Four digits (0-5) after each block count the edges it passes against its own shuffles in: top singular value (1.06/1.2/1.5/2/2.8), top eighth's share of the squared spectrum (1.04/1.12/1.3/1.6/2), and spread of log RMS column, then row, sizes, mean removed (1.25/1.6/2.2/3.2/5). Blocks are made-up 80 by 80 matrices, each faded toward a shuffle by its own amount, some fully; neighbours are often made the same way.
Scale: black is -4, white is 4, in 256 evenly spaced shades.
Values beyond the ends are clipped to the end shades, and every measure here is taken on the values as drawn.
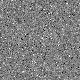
0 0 0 0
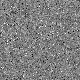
0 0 0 0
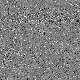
1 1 0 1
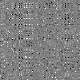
4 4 2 2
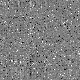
3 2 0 0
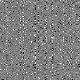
4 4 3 1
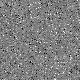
2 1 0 0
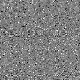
4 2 1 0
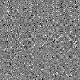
4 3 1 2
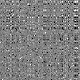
5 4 2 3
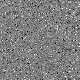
3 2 0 0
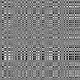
5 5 4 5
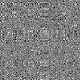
4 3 2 2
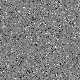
2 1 0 0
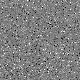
2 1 0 0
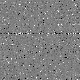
3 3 0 1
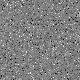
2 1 0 0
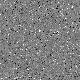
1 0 0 0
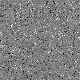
2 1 0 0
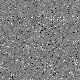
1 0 0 0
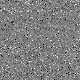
0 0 0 1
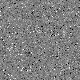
0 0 0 1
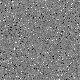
0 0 0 0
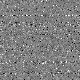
2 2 0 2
